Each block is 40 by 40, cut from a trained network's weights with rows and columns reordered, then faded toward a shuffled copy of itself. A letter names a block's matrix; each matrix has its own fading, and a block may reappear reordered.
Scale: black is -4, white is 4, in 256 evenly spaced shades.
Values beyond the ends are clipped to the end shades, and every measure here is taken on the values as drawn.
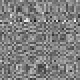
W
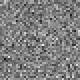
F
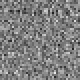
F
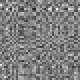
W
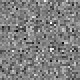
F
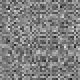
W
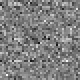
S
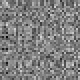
W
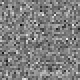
F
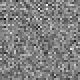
F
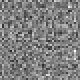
W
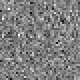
F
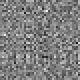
W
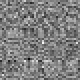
W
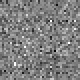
F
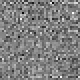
S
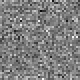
F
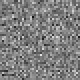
S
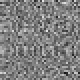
W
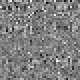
S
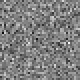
F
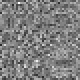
W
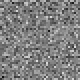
F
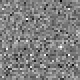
F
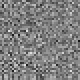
W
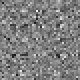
S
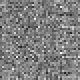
F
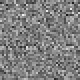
F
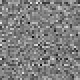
S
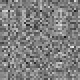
W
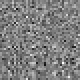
S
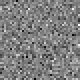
F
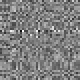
W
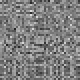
W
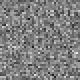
F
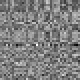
W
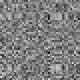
W
